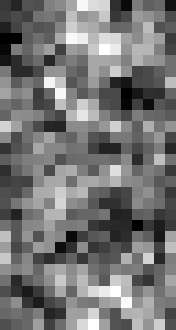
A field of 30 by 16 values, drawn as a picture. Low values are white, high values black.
The top left is the ninth with the highest average. Neither half mirrors the other. No row or column stands out. No regular stripes run through it.
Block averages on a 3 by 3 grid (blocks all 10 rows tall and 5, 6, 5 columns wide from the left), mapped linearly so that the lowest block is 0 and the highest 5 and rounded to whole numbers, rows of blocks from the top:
5 0 4 | 3 2 4 | 4 2 3
